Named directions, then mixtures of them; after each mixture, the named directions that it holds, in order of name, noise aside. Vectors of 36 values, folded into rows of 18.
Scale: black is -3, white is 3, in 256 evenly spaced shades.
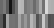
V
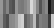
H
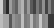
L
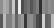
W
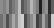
H, W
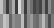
L, W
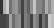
L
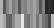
H, L, V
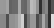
H, W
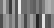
V, W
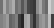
H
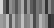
L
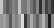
H, L, W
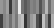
H, V, W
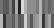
W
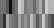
V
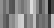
H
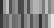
L
